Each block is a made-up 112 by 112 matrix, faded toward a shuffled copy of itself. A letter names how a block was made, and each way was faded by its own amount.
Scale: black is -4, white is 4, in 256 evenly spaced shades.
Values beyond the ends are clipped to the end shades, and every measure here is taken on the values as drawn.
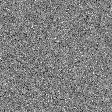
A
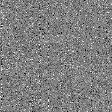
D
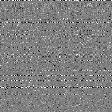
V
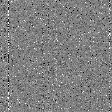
D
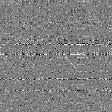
V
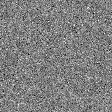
A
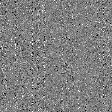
D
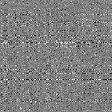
V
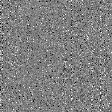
D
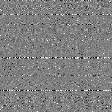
V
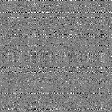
V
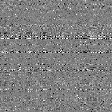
V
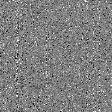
D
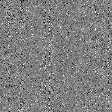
D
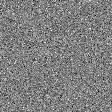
A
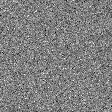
A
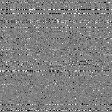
V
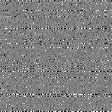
V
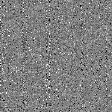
D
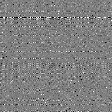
V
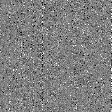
D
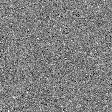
A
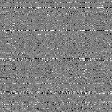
V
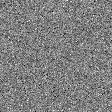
A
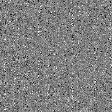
D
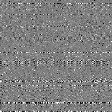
V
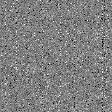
D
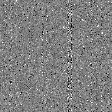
D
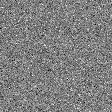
A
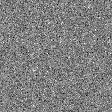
A
